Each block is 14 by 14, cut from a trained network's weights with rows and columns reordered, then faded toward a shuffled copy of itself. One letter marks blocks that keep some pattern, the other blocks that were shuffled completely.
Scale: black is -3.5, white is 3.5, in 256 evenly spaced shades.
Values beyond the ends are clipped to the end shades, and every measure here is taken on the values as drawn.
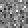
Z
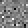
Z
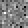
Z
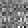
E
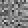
E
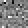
Z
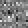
E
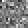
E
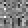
E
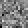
Z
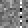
E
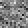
Z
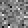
Z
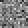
Z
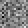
E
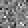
Z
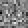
E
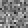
Z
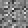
E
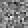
Z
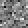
Z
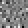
E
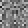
E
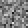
Z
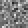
Z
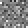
Z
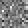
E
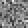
Z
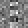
E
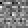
E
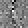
E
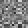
E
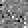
Z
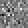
E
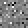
Z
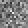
Z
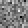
Z
